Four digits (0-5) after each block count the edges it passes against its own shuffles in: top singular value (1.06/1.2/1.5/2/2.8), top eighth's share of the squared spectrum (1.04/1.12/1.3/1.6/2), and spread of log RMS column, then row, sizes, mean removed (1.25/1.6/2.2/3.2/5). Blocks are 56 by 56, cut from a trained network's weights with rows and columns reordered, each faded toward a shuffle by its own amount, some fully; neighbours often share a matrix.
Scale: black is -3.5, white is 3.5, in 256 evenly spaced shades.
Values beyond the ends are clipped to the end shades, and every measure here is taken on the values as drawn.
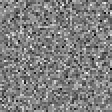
1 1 0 0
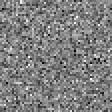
0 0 0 0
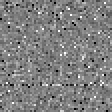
2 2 0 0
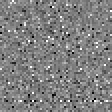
2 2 0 1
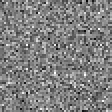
2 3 0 1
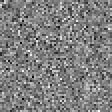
0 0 0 0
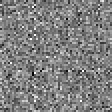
3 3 1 2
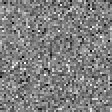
0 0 0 0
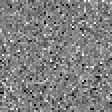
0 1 0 0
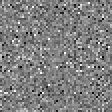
2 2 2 1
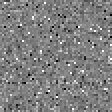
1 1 0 0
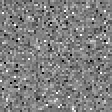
0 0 0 0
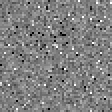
1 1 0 0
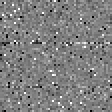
2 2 0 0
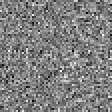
3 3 1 1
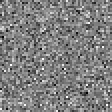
0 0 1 0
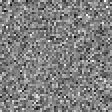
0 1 0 0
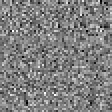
3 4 1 2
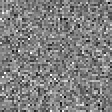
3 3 0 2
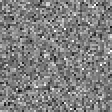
1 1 0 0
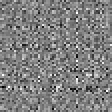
4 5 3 3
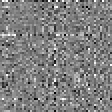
3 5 3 2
